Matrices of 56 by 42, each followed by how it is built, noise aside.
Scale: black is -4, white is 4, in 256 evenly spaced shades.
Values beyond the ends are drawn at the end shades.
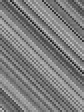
Toeplitz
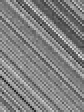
Toeplitz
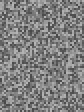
noise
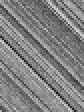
Toeplitz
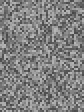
noise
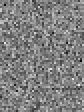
noise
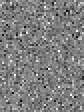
noise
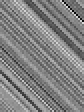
Toeplitz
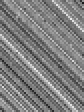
Toeplitz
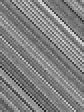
Toeplitz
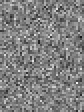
noise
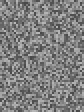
noise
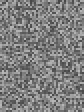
noise
